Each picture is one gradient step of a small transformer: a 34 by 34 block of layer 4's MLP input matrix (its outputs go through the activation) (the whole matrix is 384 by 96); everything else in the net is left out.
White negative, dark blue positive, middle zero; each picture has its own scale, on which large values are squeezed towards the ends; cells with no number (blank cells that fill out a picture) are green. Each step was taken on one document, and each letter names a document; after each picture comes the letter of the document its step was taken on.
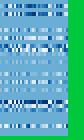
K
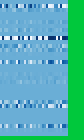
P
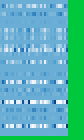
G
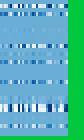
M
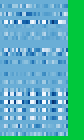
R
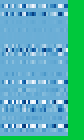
G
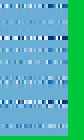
P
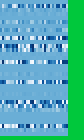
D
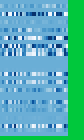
K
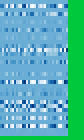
G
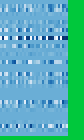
P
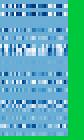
K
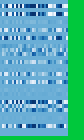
K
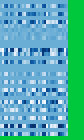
R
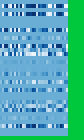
K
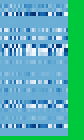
K
